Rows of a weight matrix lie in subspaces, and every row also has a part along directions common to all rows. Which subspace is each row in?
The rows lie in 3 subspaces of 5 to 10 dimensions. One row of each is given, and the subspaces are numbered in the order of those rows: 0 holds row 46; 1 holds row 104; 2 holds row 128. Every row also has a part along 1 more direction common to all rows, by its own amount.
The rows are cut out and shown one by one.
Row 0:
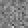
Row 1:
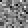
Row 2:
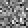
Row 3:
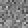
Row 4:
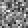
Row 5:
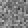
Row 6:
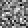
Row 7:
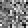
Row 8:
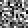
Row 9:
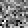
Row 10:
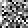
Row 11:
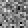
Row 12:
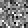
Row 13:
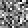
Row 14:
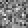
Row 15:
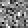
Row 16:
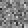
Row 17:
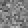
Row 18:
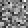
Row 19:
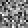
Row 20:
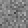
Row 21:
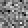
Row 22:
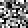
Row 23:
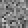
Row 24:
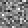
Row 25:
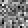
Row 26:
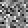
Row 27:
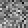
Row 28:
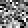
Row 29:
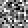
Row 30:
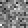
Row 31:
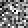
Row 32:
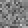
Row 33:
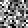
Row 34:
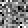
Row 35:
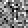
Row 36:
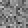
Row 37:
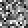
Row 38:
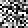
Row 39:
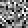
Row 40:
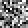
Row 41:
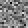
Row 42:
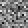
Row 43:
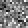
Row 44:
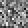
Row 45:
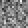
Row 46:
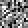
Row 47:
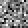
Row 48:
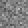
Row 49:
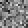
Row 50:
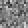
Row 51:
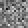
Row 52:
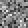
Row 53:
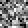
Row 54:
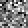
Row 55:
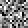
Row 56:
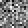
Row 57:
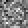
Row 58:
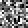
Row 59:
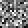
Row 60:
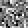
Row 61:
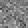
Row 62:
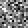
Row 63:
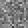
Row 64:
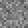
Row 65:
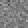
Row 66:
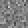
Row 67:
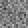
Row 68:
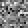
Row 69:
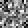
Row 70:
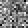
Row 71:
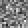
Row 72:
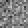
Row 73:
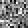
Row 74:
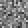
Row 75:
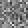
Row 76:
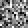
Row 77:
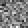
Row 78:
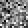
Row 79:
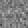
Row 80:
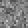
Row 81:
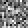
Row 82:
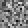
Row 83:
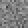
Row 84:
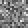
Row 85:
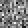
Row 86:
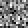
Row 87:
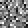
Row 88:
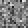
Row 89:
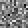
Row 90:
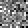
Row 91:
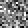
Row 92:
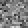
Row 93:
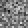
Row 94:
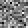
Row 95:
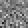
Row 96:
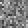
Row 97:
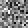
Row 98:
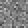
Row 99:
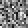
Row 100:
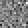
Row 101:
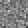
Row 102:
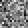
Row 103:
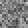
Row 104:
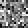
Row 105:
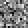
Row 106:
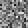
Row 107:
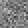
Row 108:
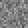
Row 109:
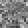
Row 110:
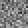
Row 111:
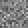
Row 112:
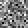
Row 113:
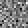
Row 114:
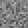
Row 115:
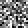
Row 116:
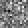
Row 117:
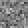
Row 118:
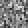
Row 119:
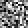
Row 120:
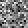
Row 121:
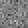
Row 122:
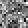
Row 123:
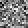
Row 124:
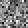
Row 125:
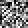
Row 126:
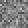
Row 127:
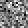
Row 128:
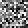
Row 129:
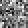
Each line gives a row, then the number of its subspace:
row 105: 1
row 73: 2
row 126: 0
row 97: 2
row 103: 0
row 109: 0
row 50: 2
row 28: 0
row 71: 2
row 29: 1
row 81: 1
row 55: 1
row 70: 0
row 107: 2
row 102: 1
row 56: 1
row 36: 2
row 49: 2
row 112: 2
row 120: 2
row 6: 1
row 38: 0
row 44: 1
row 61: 0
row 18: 1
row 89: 2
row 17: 0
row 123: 1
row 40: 1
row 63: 1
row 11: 2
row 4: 0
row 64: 2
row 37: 2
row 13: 1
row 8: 1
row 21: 1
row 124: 2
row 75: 1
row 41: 0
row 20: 2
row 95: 2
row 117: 2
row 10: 0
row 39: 2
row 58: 1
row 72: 1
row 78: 2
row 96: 2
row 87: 2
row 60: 2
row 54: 0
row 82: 0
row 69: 2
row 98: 0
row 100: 0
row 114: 2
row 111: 2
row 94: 0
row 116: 1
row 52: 0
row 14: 1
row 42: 2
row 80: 2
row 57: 1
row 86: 1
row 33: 2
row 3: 2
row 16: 2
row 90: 0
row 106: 0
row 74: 0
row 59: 2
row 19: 1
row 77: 0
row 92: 0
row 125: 0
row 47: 2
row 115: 0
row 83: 2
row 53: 0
